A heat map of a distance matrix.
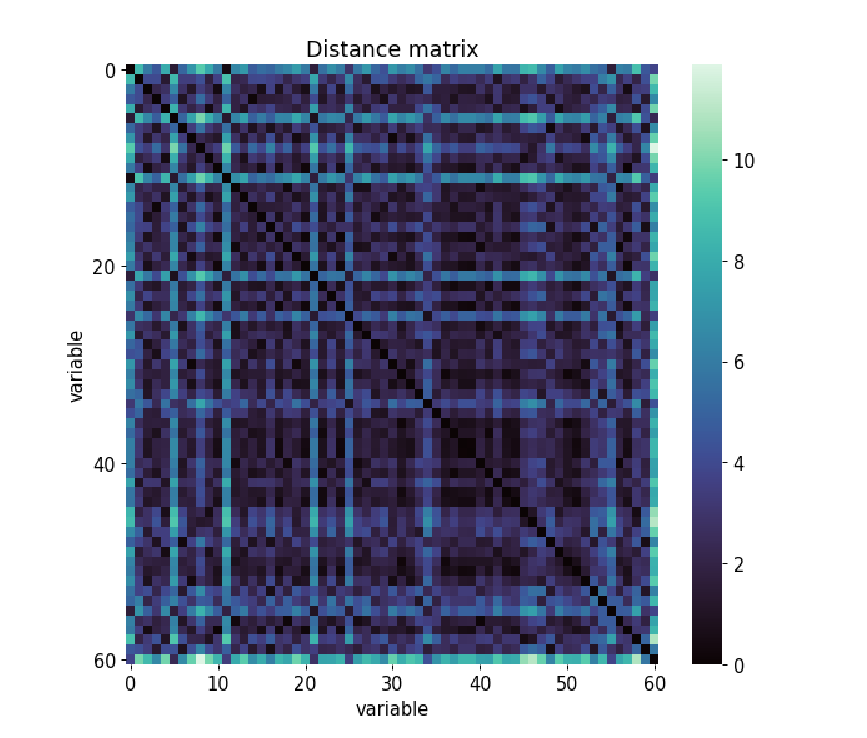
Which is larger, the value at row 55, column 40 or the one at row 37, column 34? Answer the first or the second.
the first
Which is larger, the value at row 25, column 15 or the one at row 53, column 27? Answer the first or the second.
the first
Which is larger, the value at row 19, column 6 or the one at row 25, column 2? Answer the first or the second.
the second
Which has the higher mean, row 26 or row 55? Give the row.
55
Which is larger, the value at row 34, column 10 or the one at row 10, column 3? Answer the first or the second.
the first
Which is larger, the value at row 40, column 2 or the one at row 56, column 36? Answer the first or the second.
the first
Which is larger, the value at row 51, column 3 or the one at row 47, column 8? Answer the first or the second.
the second
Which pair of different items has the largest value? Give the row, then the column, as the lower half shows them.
60, 8
